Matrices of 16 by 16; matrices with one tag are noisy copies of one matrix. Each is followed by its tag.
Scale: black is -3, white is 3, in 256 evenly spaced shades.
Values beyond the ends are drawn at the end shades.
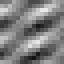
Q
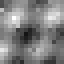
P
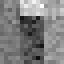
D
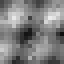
P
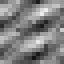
Q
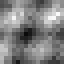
P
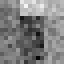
D
